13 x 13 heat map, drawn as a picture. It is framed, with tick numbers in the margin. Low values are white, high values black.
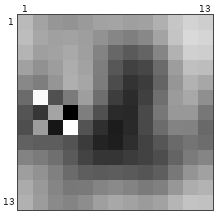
Average level on the scale: 50%. Odd patch: rougher, in the middle left. Histogram: bell-shaped. Grain: blotchy.
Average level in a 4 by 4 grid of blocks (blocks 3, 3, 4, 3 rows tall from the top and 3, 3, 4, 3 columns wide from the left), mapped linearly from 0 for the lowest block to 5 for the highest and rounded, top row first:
1220
2251
4453
2331
